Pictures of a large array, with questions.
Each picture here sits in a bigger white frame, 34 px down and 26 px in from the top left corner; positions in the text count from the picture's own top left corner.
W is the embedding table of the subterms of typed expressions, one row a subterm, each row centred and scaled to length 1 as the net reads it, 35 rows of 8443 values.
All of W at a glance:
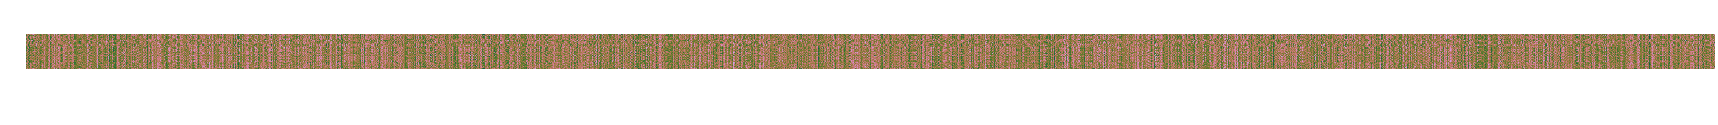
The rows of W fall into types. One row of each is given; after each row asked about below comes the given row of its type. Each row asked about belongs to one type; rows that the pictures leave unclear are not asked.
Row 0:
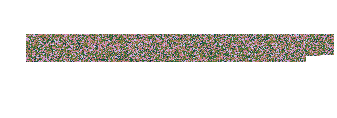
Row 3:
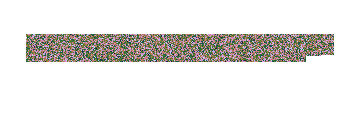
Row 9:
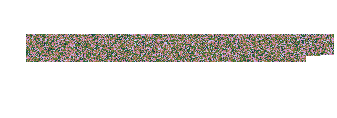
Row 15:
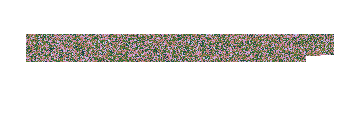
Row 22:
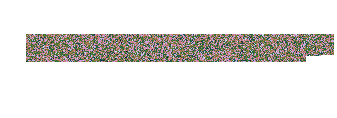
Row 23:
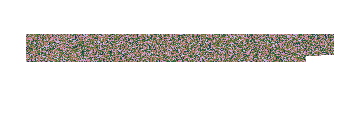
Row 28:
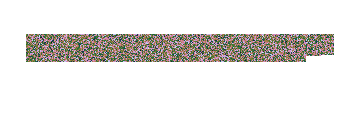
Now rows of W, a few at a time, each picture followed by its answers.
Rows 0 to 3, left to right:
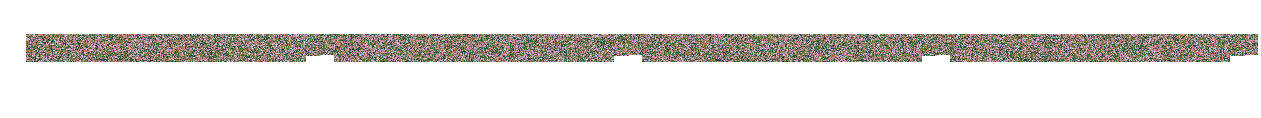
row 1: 15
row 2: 22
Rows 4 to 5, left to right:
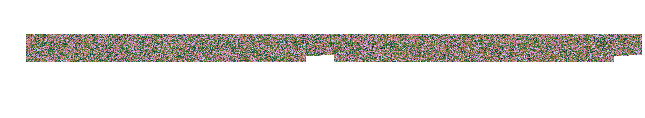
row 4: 22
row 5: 9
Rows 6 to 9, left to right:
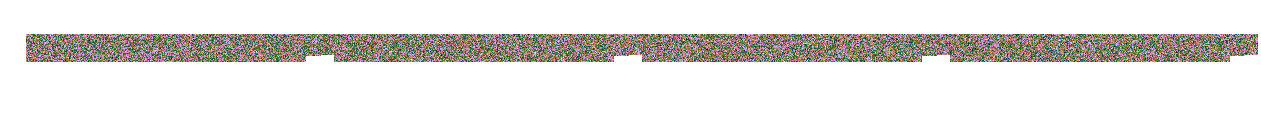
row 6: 23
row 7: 9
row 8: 3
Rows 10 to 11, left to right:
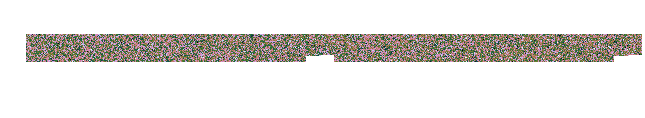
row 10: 22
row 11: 15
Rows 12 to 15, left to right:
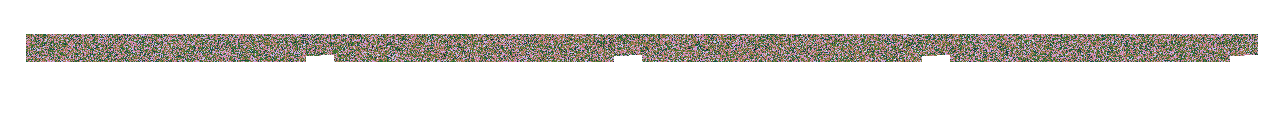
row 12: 22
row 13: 28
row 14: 23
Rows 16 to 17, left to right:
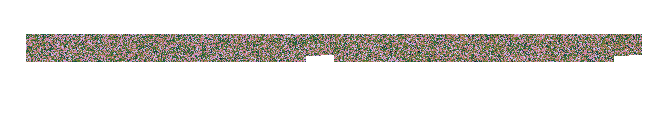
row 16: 15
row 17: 3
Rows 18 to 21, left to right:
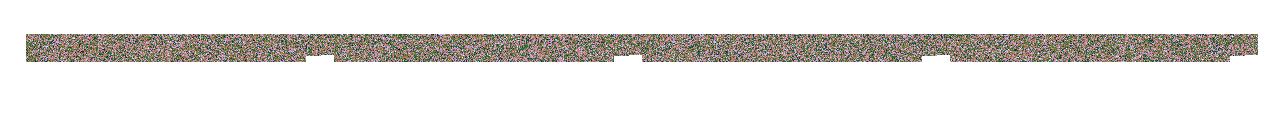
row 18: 28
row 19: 3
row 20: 23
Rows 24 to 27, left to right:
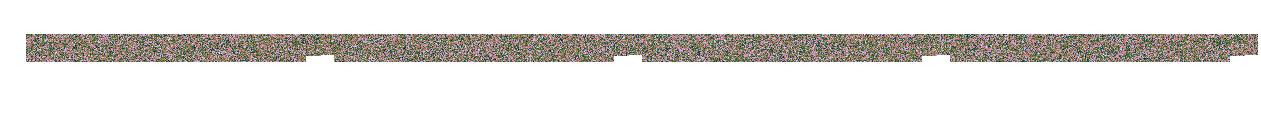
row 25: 23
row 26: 15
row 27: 15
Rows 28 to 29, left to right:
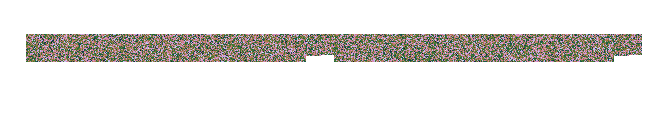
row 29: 3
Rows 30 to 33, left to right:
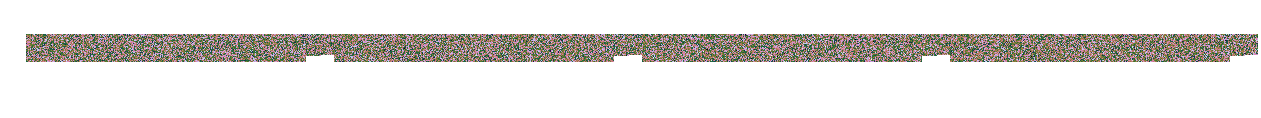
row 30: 22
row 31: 23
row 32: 3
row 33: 9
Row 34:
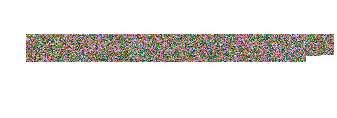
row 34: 0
